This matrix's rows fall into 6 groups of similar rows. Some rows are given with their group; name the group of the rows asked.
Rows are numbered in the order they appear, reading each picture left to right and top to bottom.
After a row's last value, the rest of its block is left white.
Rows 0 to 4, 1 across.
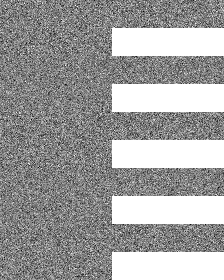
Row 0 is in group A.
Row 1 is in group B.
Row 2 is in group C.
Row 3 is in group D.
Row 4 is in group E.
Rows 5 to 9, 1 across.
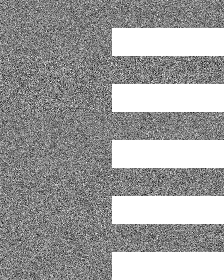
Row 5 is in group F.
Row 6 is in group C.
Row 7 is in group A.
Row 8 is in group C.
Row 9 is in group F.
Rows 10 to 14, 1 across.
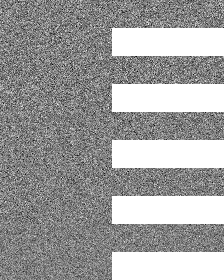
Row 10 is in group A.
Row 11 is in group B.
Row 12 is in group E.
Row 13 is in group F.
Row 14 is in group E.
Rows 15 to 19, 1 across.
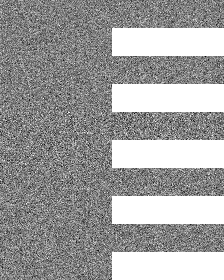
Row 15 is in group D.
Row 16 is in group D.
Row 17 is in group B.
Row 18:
B
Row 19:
E
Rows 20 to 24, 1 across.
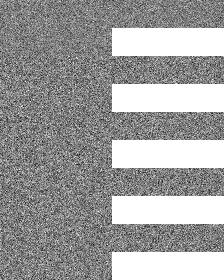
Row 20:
E
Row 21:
B
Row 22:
E
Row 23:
C
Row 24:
C
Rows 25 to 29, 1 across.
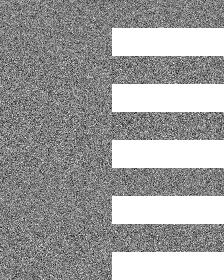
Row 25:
E
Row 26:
B
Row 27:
B
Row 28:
B
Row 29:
F
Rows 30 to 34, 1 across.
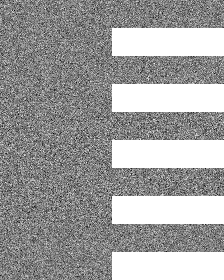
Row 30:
C
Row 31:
A
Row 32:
A
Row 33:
D
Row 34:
E
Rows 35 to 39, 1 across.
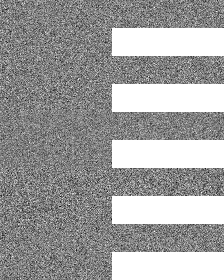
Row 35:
A
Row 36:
A
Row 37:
D
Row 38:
D
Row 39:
A
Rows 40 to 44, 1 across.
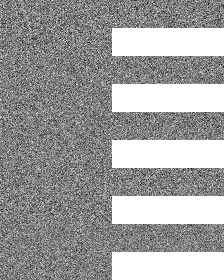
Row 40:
D
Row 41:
F
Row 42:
C
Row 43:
A
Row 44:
A
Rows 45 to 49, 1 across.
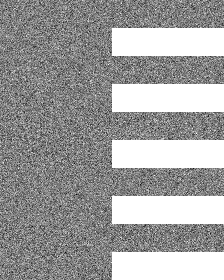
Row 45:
B
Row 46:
E
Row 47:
D
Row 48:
A
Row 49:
B
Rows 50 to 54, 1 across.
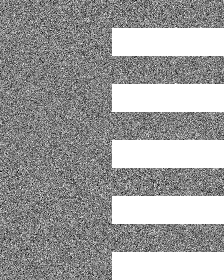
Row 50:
B
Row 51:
B
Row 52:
A
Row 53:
F
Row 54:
E
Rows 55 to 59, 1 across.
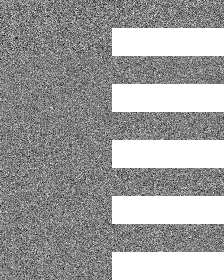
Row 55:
E
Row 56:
F
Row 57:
D
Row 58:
F
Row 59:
E
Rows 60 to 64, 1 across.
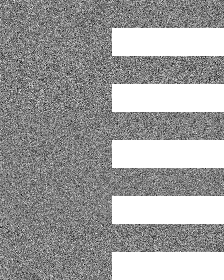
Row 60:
C
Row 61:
C
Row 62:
D
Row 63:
E
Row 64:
F
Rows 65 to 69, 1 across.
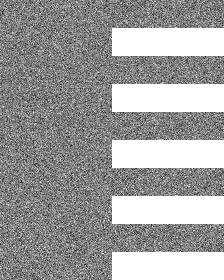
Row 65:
B
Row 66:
D
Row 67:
E
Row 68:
B
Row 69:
F
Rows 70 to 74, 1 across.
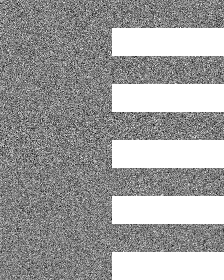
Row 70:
F
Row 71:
B
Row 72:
E
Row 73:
D
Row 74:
D
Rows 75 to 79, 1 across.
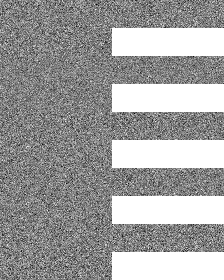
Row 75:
A
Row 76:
A
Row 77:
B
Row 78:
B
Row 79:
A
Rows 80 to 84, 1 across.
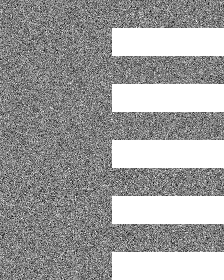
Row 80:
D
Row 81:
F
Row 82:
C
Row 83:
B
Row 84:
B
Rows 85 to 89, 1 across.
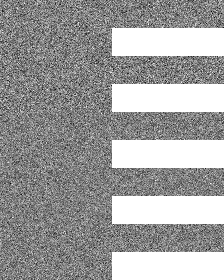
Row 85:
A
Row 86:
A
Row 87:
F
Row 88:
E
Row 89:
C
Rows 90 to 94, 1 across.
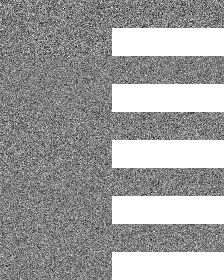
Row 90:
C
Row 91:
B
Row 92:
A
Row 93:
C
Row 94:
A
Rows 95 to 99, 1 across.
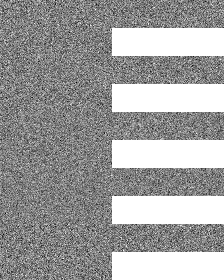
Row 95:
A
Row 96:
A
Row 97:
D
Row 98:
C
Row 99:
B
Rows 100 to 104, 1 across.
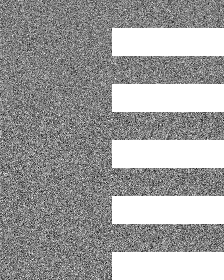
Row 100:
D
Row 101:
F
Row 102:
C
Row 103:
C
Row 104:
C
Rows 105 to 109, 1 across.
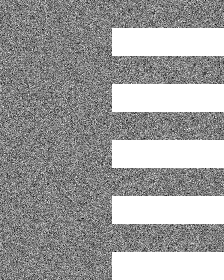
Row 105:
E
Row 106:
D
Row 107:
B
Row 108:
E
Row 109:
C
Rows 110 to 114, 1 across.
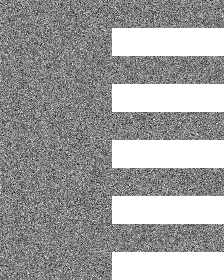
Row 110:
F
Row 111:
C
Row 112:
A
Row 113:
C
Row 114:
A
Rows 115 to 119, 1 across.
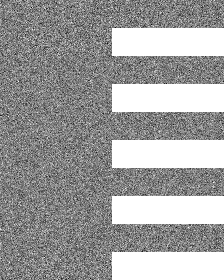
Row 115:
C
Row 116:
E
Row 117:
F
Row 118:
C
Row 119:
C
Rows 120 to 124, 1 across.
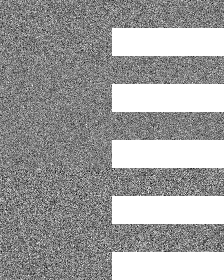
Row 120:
E
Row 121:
A
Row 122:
F
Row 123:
A
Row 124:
D
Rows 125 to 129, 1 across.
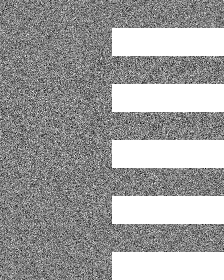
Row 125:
B
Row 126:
C
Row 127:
C
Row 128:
E
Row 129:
E
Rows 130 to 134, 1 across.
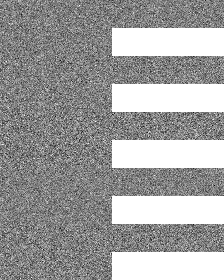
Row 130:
E
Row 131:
A
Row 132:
A
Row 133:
A
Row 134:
A
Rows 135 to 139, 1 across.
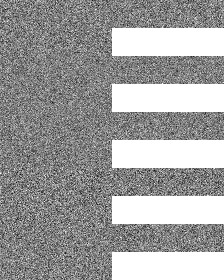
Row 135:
A
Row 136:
A
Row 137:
D
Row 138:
C
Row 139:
B
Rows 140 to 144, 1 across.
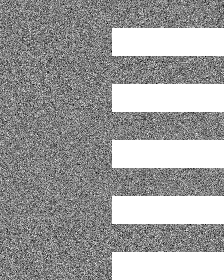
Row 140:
D
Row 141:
E
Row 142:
A
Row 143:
A
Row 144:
E
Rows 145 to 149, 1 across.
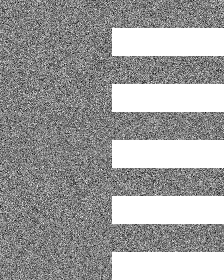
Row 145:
A
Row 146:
C
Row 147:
E
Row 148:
F
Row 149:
B
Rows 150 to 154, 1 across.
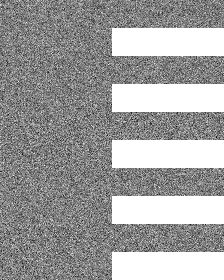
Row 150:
C
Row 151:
E
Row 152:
D
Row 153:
F
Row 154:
E
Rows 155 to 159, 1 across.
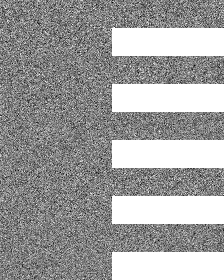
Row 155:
A
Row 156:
D
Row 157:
F
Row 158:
A
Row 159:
D
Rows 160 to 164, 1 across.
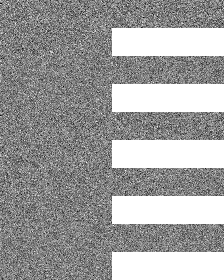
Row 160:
F
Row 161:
C
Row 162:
F
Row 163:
E
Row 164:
C
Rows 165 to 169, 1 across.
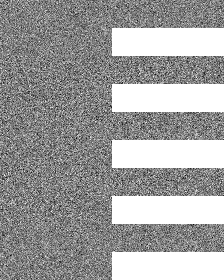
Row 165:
F
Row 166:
D
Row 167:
A
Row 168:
A
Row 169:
A
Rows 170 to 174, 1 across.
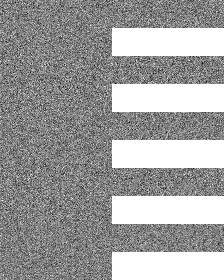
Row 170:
A
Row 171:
C
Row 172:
C
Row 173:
A
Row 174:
D
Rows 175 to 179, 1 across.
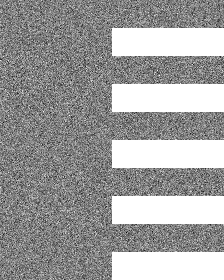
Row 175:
D
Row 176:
F
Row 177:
B
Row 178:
C
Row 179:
B
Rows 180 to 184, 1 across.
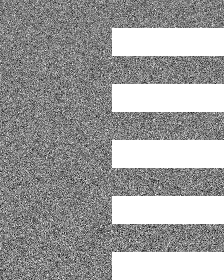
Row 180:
B
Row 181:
C
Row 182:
A
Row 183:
F
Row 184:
C
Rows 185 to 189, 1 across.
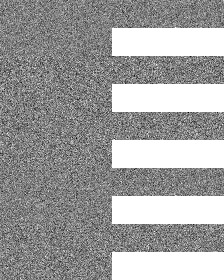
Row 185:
B
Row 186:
E
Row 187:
A
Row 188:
B
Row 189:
A
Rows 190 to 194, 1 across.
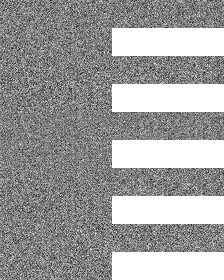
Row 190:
B
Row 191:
D
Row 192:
D
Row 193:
D
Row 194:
A
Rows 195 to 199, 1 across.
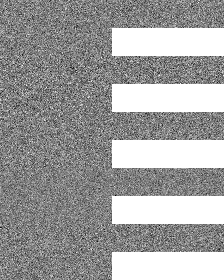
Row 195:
B
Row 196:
F
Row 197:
C
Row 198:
C
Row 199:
F
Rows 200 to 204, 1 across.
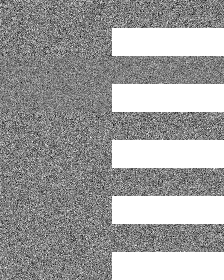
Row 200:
C
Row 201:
E
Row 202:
A
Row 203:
C
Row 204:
F
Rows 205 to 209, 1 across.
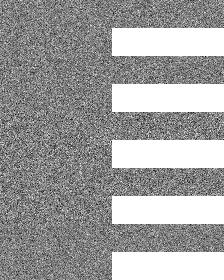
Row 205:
A
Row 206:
E
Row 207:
A
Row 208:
C
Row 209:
E
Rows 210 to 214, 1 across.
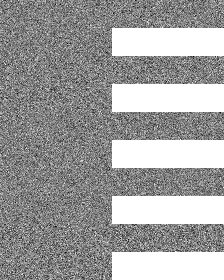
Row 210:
A
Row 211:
A
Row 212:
F
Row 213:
F
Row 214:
B
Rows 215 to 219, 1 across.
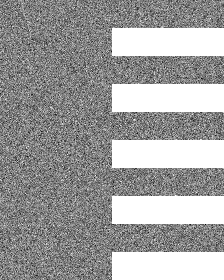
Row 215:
D
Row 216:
F
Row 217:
B
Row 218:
B
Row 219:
E
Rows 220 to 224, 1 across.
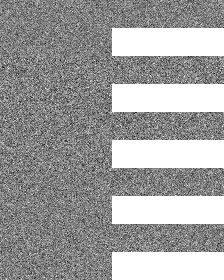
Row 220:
A
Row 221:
A
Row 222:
B
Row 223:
B
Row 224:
D
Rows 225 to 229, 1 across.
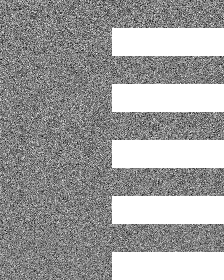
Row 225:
E
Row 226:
F
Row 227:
C
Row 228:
C
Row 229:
B
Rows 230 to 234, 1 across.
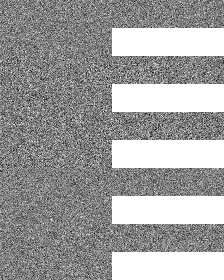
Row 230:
B
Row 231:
D
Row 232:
C
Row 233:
F
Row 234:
C
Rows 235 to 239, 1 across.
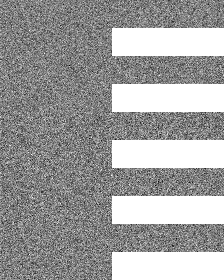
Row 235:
D
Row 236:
F
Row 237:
C
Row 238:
C
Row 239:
D
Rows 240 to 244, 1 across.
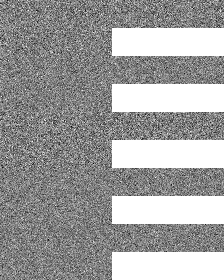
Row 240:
F
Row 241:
F
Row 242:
C
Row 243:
B
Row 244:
E
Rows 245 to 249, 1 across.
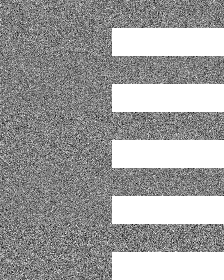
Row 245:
C
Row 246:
D
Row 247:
A
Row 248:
A
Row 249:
B
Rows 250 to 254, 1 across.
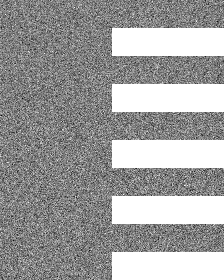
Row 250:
D
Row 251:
D
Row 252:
F
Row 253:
B
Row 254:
C
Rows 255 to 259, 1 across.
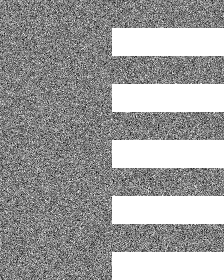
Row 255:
E
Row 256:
B
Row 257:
C
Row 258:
A
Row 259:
C
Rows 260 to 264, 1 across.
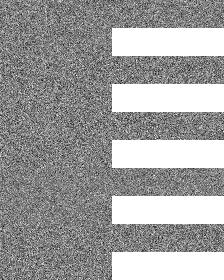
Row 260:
E
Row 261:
C
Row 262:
F
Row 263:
A
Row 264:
C
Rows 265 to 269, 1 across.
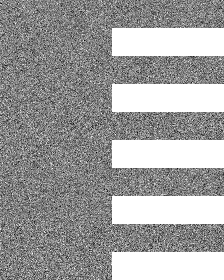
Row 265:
F
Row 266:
A
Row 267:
F
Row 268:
D
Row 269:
C
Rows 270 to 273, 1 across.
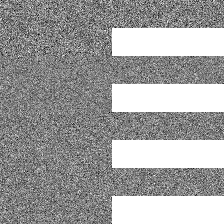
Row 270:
C
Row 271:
A
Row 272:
E
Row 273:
A
